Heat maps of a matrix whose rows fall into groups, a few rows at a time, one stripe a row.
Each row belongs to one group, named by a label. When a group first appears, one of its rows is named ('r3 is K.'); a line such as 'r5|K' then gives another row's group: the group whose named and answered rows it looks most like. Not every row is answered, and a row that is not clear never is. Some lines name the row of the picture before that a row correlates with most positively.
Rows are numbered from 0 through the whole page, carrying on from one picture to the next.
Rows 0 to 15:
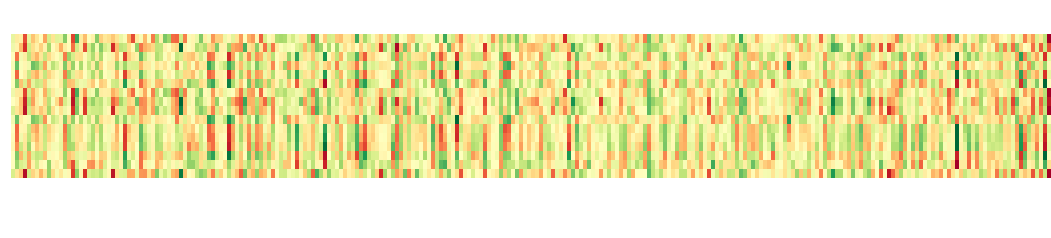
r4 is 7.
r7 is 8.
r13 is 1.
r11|7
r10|7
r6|8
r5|1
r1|8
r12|7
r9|1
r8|8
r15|8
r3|1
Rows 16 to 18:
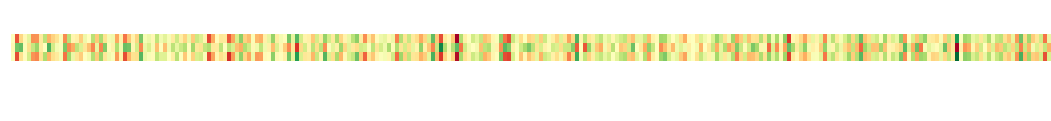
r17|1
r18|7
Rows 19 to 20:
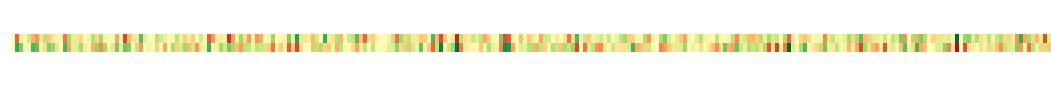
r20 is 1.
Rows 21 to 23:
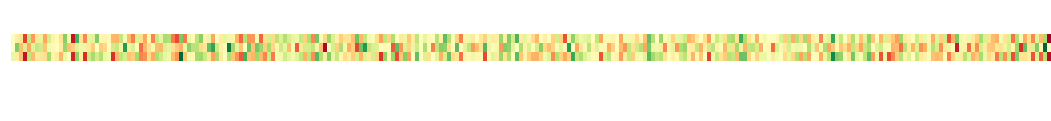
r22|1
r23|8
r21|8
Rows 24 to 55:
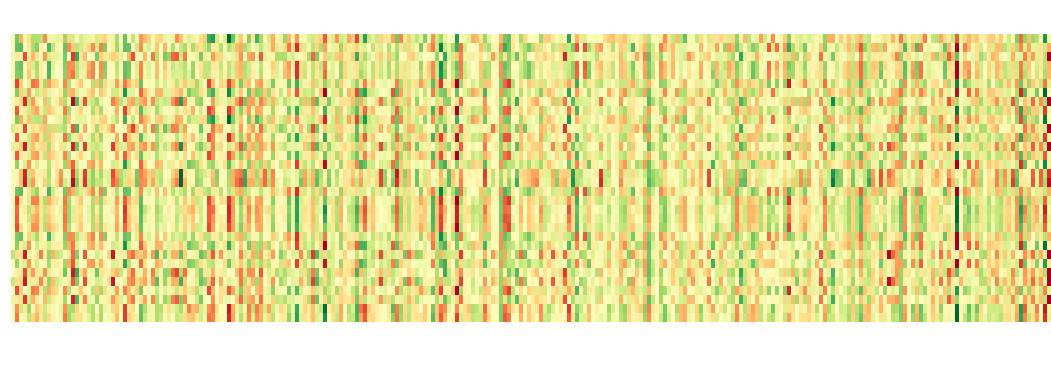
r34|8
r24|1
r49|1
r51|8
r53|8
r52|7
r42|7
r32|7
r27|1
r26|8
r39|8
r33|1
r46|1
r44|7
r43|7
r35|7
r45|7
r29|7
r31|8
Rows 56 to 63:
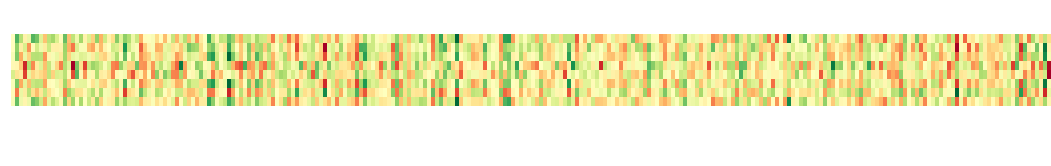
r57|1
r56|1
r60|8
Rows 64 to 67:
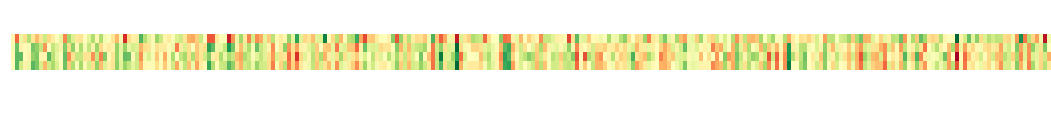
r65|1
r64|7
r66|1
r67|1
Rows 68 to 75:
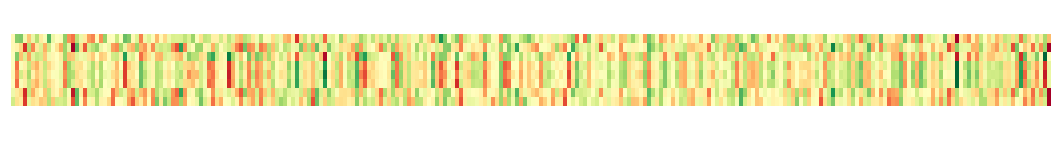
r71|7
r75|8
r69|8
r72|7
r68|1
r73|7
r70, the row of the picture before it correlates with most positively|65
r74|8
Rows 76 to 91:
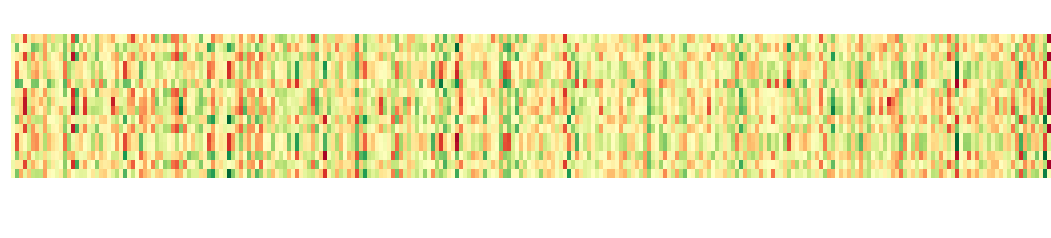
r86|8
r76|8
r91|1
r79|7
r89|1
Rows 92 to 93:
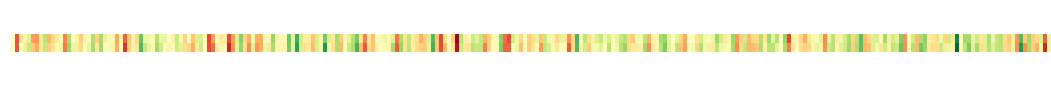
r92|7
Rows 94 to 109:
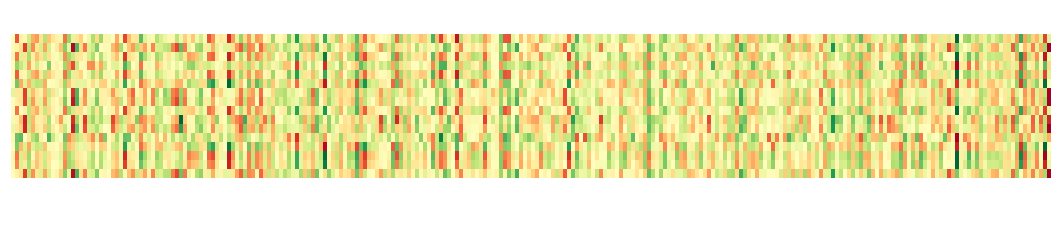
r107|7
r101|8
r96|7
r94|7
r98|7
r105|1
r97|1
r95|8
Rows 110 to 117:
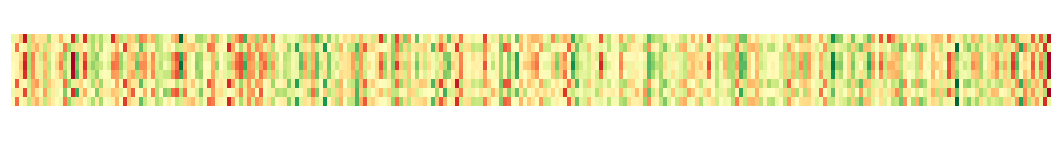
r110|8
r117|7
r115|7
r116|8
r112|8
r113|8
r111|7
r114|8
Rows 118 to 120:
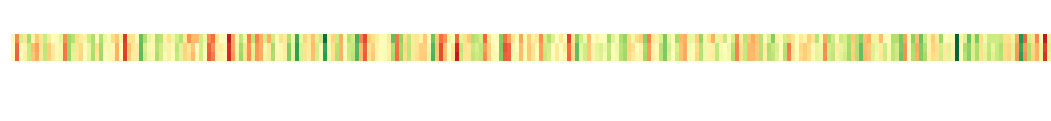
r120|7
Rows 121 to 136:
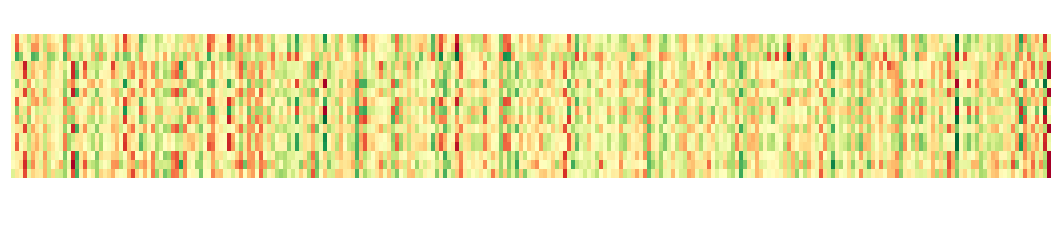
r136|8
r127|8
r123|1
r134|8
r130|7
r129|1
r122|7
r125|8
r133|7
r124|8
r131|8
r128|7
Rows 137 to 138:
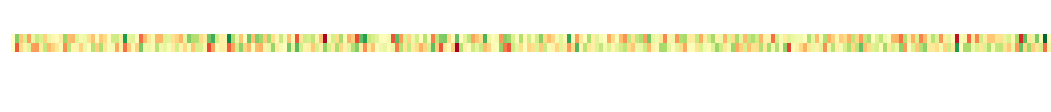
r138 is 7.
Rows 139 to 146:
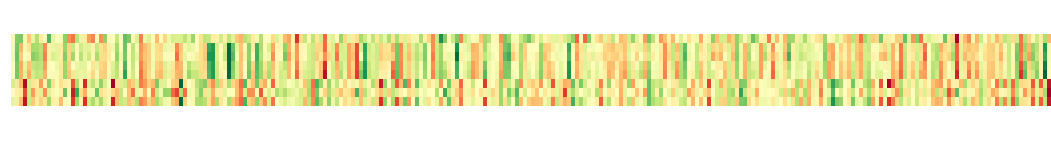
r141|1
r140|1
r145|8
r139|1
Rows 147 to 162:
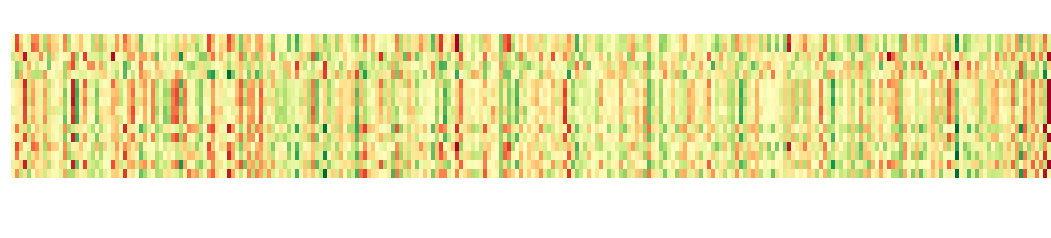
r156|8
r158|8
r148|7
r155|8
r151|1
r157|7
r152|8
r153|8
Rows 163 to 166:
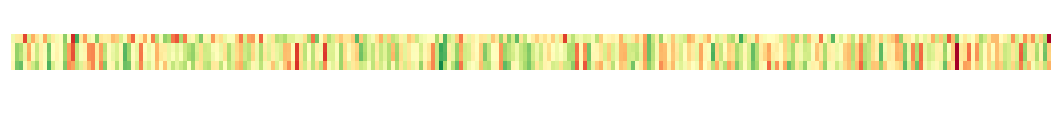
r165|1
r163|8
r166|1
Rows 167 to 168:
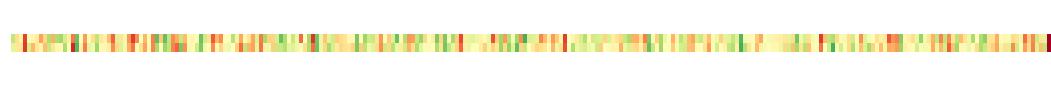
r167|8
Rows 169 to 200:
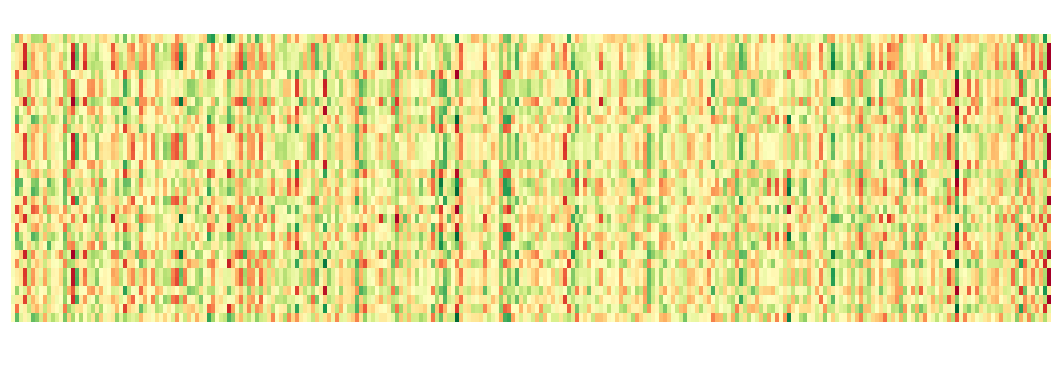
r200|1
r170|8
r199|7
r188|7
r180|8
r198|8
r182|8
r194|7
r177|1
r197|1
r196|8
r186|1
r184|7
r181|8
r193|8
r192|1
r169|1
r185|1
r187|8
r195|8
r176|8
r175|1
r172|8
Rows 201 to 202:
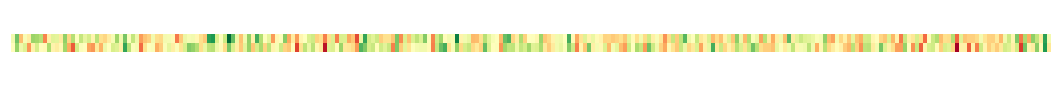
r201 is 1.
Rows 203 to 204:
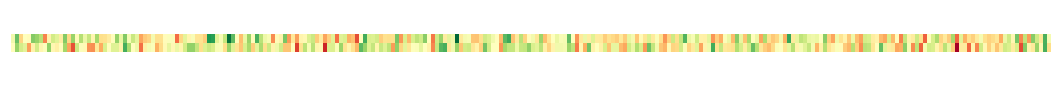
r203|1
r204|1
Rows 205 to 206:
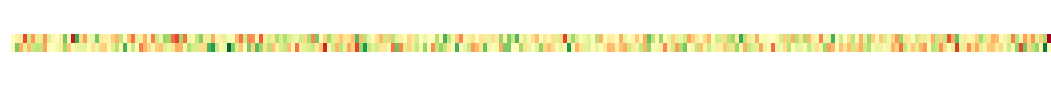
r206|1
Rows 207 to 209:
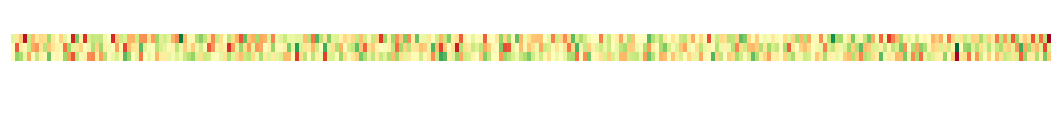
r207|8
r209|1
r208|7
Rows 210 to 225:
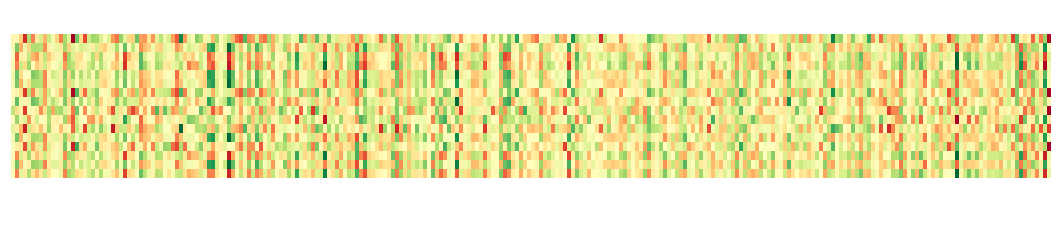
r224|1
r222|8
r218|8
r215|1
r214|1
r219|1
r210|8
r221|1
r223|7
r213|7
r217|1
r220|8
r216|8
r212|7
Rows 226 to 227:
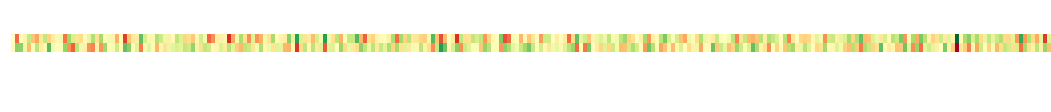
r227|1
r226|7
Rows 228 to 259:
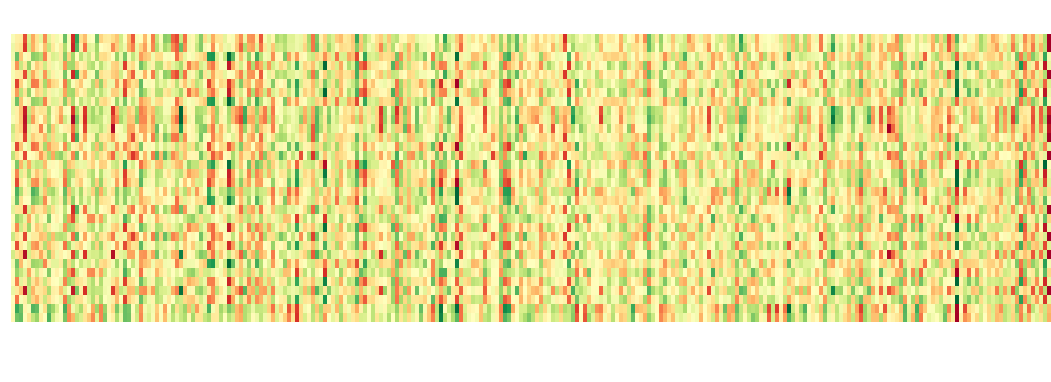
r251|7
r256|8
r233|7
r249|7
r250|8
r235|1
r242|1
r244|7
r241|8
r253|1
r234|7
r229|8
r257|7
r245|1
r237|8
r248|1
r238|8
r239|8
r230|1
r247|8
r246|1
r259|1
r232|8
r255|7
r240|7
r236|8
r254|1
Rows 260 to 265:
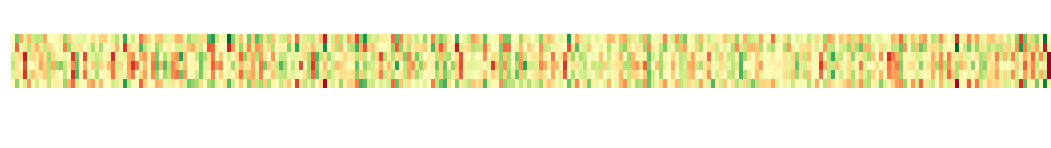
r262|8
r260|1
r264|8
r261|7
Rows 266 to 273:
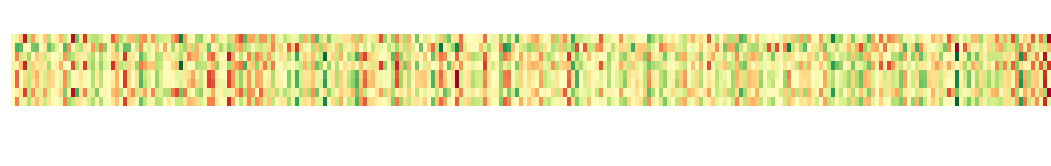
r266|8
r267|1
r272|8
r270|7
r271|7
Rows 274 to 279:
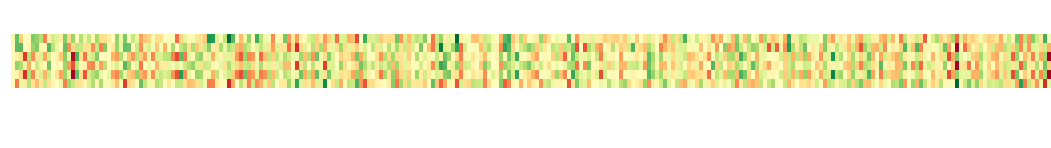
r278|8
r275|1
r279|7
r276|8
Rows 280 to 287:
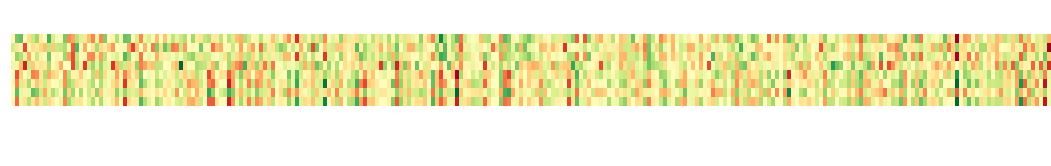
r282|1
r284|7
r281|8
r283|8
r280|1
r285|7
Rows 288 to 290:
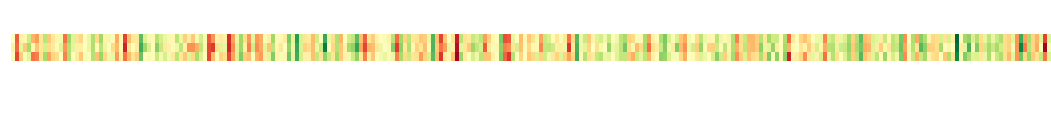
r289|7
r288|7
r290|7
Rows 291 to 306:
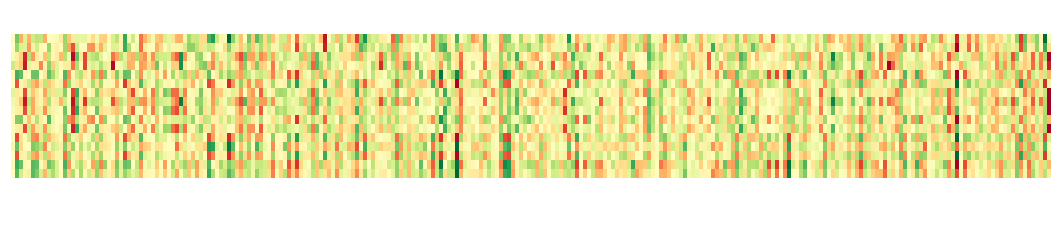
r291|1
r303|1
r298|8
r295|1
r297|8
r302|7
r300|1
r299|8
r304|7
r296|7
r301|8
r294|8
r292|1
